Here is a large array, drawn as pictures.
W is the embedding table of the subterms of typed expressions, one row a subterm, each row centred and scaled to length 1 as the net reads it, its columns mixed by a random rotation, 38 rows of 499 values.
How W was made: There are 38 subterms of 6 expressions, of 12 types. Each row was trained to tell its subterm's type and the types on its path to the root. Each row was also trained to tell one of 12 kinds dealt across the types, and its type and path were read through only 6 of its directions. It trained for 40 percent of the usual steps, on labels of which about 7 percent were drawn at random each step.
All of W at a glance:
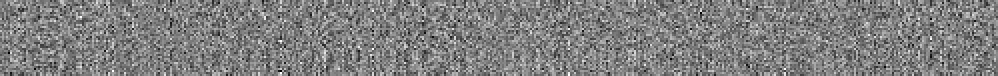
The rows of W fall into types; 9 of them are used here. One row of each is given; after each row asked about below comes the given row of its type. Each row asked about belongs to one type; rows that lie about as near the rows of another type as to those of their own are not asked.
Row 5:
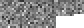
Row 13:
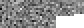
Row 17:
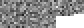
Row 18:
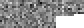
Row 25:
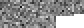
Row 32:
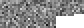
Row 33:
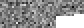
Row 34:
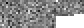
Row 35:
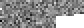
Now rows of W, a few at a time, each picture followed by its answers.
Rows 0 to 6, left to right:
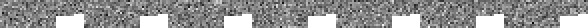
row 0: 32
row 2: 25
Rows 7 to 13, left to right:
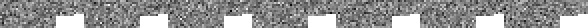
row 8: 33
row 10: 5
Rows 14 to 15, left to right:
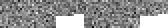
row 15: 13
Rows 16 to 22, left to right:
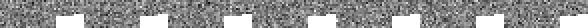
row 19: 18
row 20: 32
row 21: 34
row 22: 35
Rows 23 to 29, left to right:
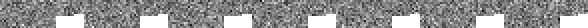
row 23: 35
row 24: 34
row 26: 25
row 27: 32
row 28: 17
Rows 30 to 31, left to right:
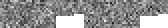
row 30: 25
